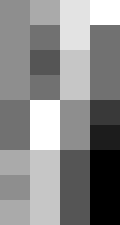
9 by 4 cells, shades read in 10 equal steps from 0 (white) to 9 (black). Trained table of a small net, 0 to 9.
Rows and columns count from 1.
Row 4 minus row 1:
0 2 1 5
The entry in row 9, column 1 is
3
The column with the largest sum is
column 4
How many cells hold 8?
1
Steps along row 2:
up down up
